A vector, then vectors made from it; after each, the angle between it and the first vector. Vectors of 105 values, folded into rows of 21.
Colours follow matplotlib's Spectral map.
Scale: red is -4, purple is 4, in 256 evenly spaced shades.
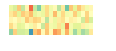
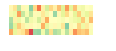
nearly opposite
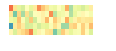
partly opposed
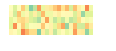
partly opposed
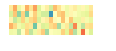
orthogonal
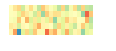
partly aligned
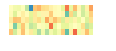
partly opposed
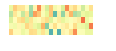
partly opposed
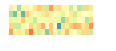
partly opposed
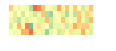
partly opposed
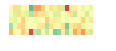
nearly opposite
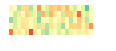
partly opposed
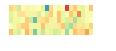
partly opposed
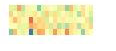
partly aligned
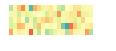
partly opposed
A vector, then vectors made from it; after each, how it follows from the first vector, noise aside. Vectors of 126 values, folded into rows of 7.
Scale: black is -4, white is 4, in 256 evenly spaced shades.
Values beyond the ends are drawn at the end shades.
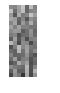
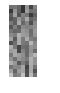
negated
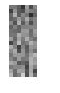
negated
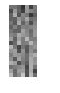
negated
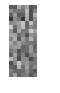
wrapped around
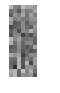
wrapped around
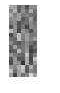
wrapped around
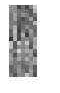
wrapped around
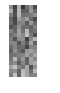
reversed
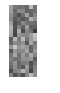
wrapped around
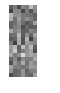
wrapped around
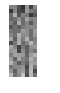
negated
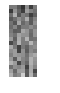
negated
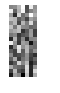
scaled up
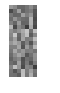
wrapped around
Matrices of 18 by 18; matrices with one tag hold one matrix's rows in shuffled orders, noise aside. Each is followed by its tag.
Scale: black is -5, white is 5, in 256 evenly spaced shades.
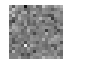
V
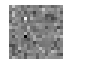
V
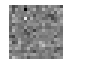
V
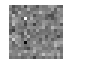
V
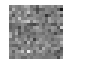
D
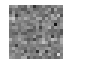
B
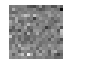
D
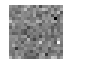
B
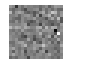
B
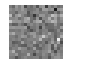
B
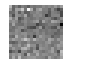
D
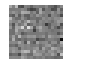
D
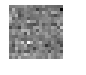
D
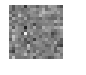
V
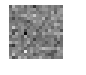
V
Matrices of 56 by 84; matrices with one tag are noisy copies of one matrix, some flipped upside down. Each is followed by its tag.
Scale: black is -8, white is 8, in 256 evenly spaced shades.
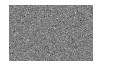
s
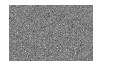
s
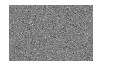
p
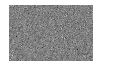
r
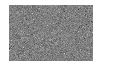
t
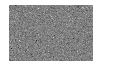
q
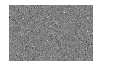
t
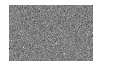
t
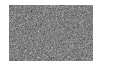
q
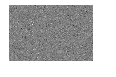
p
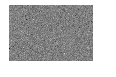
t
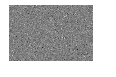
r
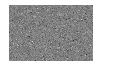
p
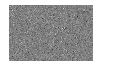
r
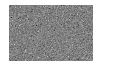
q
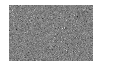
r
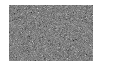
p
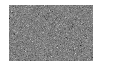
s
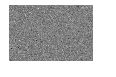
q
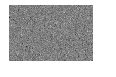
t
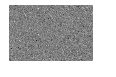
q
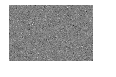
p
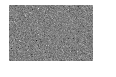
q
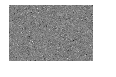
p
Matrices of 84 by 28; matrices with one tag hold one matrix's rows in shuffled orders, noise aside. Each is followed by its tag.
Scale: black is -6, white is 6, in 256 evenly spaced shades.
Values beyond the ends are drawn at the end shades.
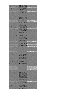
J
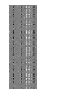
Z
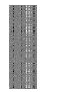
Z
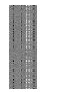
Z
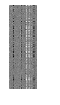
Z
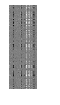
Z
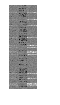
J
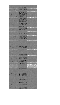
J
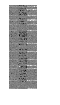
J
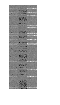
J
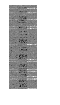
J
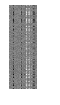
Z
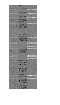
J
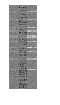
J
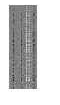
Z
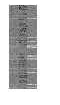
J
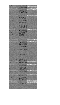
J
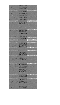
J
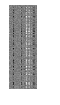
Z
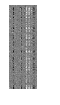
Z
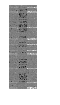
J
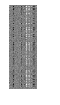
Z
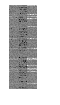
J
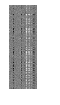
Z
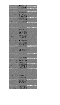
J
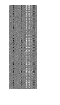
Z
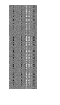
Z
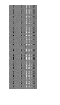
Z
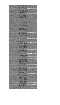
J
